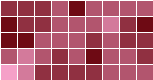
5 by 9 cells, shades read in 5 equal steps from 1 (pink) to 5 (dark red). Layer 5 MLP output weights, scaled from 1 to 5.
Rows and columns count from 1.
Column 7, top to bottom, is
3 2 3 3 3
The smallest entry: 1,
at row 5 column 1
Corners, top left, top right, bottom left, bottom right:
4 3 1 3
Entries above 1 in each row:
9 9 9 9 8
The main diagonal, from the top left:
4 4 3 4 4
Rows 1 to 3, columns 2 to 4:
4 4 3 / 4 4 3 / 5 3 3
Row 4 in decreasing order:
5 4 4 3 3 3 3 3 2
